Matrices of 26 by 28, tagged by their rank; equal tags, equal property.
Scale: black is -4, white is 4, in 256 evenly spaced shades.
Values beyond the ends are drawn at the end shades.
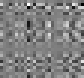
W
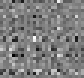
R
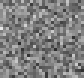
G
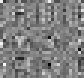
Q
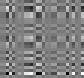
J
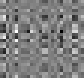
W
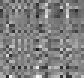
R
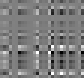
J
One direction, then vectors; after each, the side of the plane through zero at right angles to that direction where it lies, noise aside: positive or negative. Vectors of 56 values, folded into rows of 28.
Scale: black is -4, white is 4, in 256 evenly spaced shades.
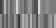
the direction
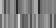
negative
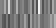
positive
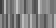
positive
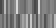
positive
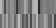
negative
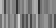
negative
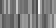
positive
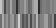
negative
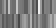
positive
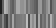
positive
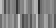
negative
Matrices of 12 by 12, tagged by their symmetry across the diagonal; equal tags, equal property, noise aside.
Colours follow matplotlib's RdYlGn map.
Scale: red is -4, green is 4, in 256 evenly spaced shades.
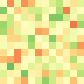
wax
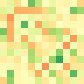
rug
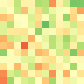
wax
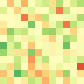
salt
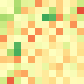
rug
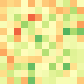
rug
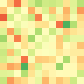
rug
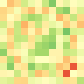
rug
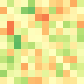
wax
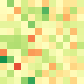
salt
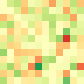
wax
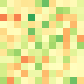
salt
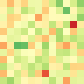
salt
